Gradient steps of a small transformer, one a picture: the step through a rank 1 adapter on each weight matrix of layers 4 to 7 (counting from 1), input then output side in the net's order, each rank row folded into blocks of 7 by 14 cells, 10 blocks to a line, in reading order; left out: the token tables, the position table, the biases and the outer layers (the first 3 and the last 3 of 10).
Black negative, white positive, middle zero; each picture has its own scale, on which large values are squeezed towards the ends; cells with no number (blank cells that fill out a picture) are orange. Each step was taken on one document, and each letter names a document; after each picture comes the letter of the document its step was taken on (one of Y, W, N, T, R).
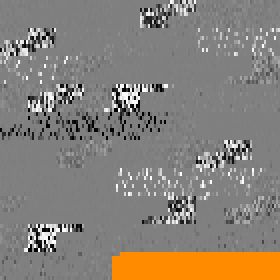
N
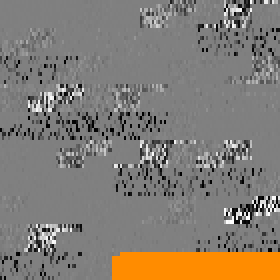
N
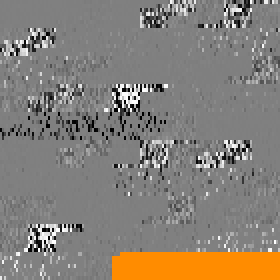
N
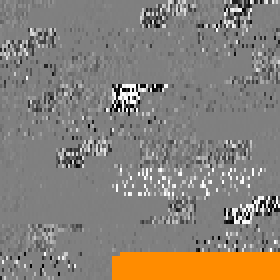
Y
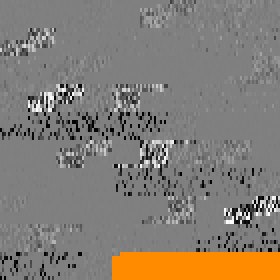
N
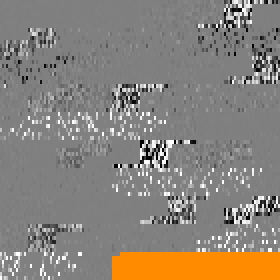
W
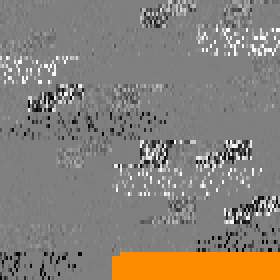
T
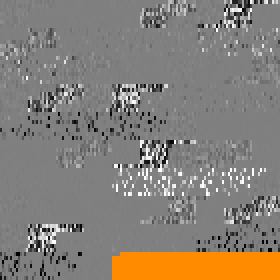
Y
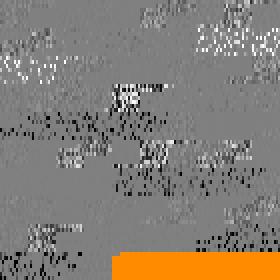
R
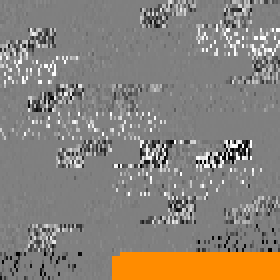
T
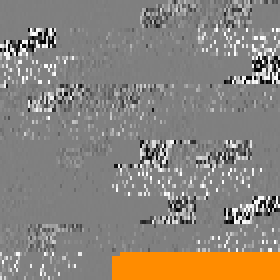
W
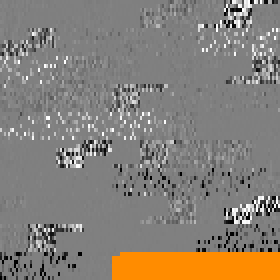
R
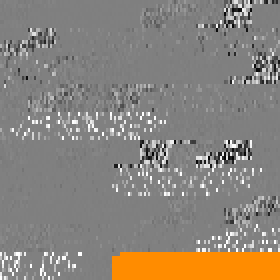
W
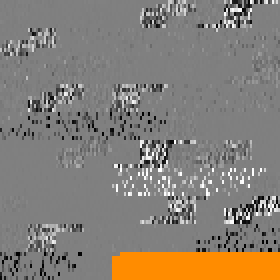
Y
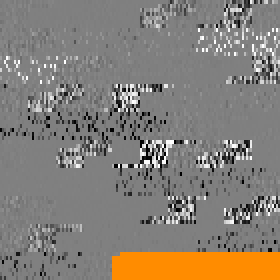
R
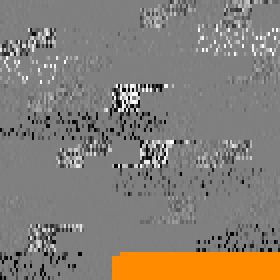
R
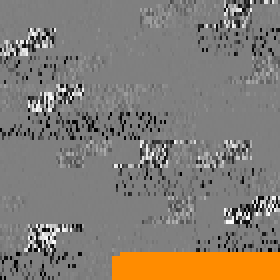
N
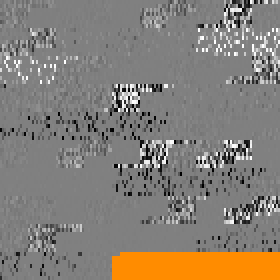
R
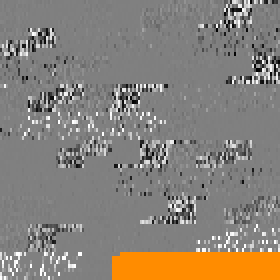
W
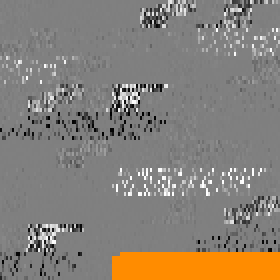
Y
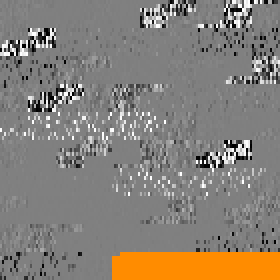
R
